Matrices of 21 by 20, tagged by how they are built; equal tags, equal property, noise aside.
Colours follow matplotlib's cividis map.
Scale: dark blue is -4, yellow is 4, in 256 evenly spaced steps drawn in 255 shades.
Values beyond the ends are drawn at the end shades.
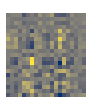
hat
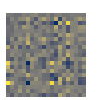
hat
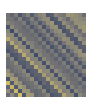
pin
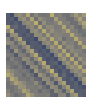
pin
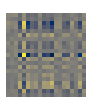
hat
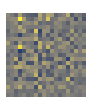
hat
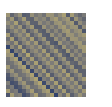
pin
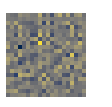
hat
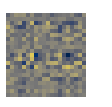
hat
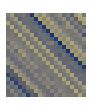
pin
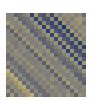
pin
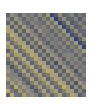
pin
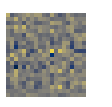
hat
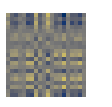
hat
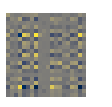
hat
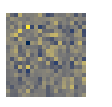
hat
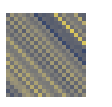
pin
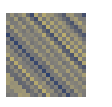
pin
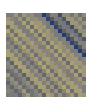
pin
